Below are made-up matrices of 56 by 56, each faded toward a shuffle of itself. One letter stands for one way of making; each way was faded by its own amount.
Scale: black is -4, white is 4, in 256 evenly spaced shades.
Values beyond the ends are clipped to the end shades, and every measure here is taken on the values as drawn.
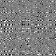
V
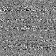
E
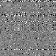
V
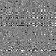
V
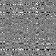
V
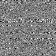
E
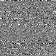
E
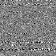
E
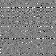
V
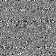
E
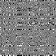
V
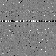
V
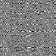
V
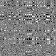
V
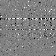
V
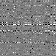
V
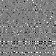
V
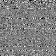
E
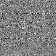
E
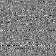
E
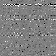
V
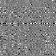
V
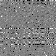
V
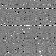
V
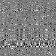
V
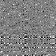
V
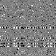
V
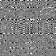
V
